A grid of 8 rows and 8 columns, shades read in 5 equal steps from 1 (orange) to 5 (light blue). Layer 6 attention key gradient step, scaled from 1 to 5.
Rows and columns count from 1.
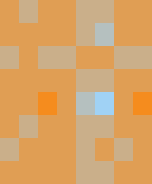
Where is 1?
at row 5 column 3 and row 5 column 8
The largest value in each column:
3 3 3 3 4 5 3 3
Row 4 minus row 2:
0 0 0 0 0 -1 0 0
